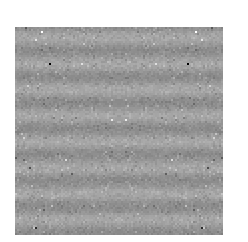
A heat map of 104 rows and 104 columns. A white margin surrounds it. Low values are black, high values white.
No seam splits the table. The distribution is heavy-tailed on both sides. It is mirror symmetric from left to right. Stripes running across repeat 8 times from top to bottom. No overall slope runs across the table.
